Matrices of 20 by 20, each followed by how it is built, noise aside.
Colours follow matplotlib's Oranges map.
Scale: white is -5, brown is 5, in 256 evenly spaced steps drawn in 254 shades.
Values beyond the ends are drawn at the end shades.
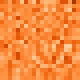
low rank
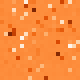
sparse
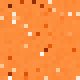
sparse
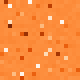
sparse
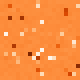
sparse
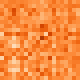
low rank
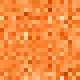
low rank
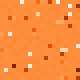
sparse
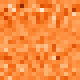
low rank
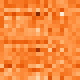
low rank
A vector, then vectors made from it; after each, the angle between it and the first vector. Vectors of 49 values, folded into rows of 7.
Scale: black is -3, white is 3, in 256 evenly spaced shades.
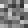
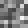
partly opposed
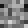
nearly opposite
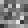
partly opposed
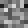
nearly opposite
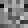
nearly opposite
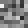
nearly parallel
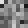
partly opposed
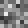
orthogonal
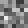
orthogonal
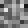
nearly opposite
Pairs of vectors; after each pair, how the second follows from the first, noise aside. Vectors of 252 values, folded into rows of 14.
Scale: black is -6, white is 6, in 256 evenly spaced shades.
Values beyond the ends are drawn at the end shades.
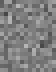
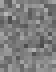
sign-scrambled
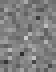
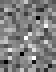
scaled up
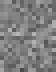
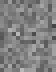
sign-scrambled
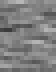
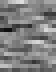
scaled up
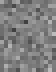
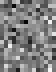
scaled up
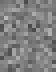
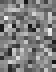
scaled up
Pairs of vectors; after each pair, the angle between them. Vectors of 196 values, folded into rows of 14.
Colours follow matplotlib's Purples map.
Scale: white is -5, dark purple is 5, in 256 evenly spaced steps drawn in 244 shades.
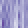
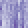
nearly opposite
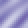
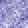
partly aligned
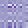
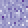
orthogonal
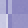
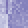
nearly parallel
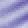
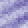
nearly parallel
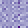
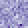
orthogonal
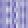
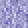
partly opposed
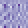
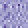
nearly parallel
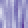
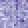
partly aligned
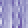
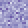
orthogonal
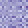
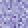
partly aligned
